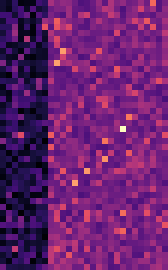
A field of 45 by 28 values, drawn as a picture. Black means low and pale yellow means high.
A vertical seam about 30% of the way across splits the table, and the right part is higher. On average the colour sits 30% of the way up the scale. There are no regular stripes.
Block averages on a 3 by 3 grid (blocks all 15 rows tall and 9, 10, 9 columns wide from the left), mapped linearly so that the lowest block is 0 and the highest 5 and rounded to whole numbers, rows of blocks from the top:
0 5 5
0 5 5
0 5 5
